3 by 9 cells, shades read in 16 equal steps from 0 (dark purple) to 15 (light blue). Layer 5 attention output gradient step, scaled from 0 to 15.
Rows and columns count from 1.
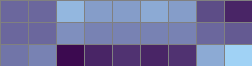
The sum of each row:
79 73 54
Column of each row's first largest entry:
3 3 9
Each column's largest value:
8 9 13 11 11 12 11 12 15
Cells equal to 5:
1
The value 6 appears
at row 2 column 9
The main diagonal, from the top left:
7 7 0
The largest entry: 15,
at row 3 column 9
